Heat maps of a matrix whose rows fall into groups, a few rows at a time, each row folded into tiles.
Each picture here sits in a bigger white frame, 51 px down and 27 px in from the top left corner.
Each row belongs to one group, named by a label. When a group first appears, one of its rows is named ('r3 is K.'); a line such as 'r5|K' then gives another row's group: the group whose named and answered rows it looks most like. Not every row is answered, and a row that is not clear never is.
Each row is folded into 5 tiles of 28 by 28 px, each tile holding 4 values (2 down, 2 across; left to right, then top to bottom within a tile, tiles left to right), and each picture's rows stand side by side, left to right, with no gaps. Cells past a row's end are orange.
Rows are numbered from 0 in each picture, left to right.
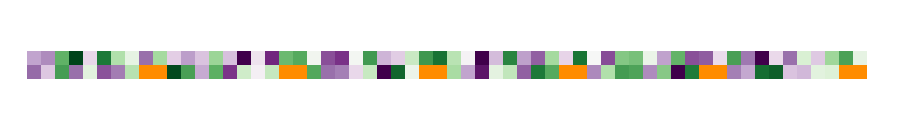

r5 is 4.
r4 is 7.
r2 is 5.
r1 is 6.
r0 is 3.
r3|5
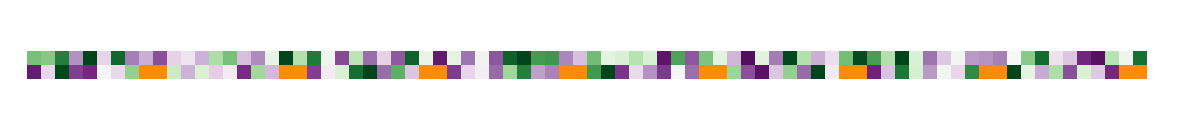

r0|7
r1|5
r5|5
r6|7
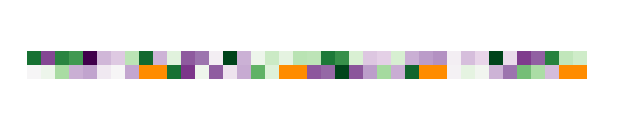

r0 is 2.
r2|7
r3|2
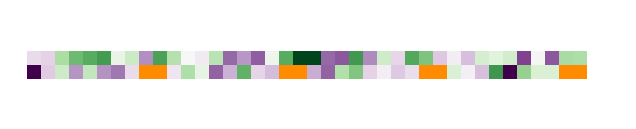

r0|3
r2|4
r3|6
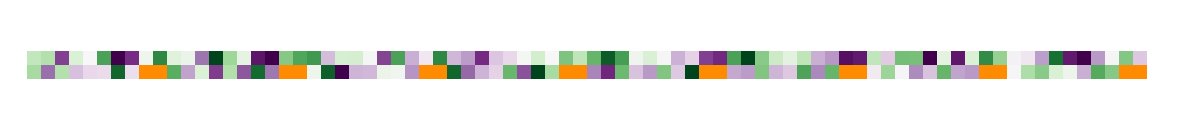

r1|5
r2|6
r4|7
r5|7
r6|2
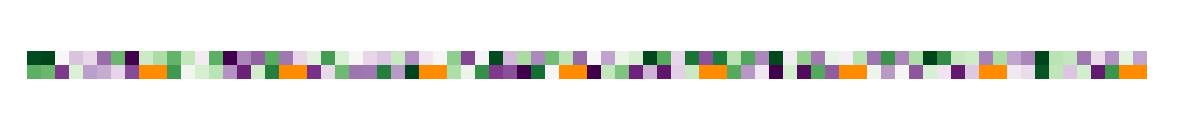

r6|3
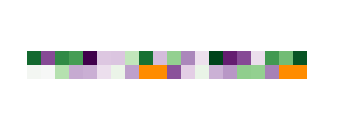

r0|2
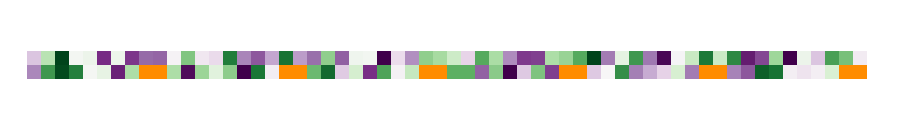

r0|7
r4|2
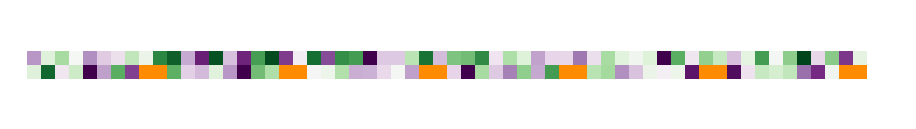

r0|6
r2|2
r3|7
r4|6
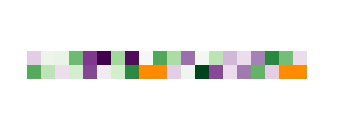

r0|6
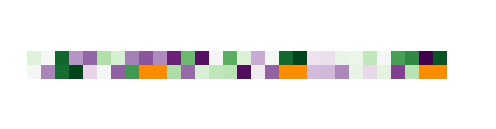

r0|7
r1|5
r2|3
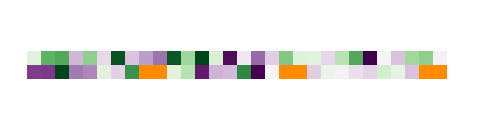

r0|7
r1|2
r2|2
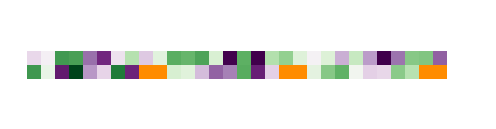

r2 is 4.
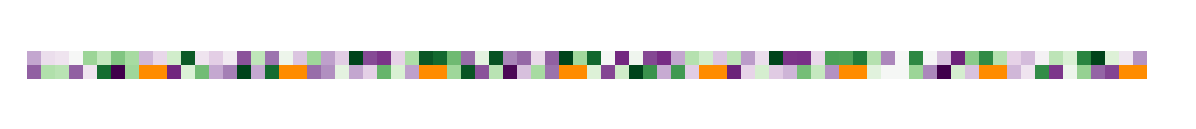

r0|3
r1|7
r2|2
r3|6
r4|4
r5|2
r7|3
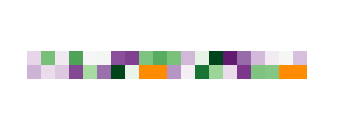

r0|5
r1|4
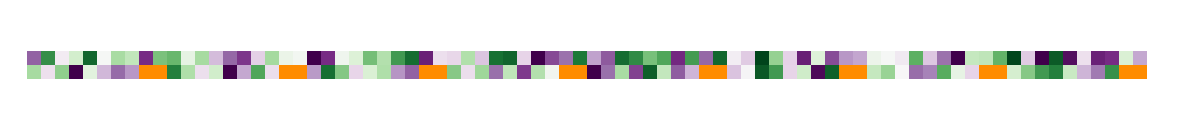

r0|3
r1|6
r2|3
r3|5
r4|3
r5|7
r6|2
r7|4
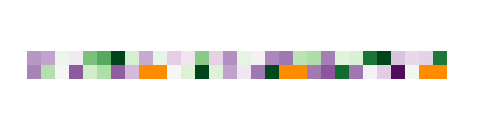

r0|3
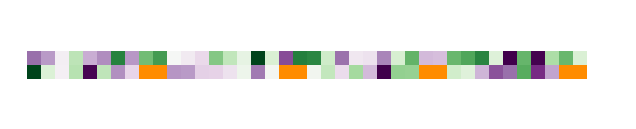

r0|6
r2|4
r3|2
